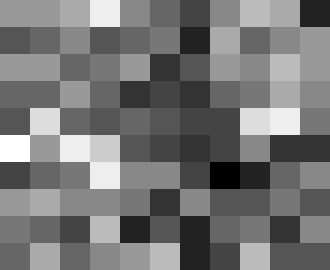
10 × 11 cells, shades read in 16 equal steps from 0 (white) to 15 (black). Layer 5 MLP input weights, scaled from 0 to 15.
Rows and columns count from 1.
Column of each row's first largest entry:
11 7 6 5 7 7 8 6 5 7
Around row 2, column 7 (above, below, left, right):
11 10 8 5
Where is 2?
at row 5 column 2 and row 5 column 9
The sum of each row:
74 93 80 97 83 85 98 90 104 88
